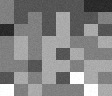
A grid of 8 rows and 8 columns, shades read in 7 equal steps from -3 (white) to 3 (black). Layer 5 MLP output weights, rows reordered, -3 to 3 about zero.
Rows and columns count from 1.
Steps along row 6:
same up down same up down same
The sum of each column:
0 -1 1 -1 -1 -1 -3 0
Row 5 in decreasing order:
1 0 0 0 0 -1 -1 -1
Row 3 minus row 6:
2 0 -1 2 0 1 0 2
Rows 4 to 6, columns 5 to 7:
-1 0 0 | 1 -1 0 | -1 0 -1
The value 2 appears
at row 1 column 7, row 1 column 8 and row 3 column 1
